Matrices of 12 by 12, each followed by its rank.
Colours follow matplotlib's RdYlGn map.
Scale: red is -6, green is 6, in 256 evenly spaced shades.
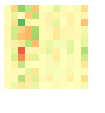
two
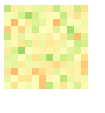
full rank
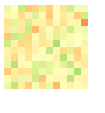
full rank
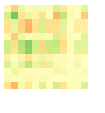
two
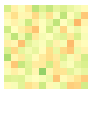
full rank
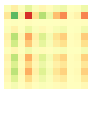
one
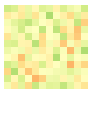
full rank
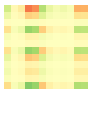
one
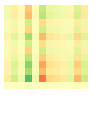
one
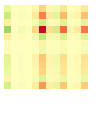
one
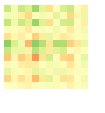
two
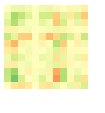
two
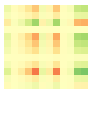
one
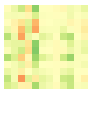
two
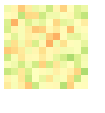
full rank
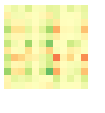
two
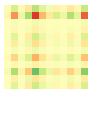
one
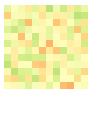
full rank
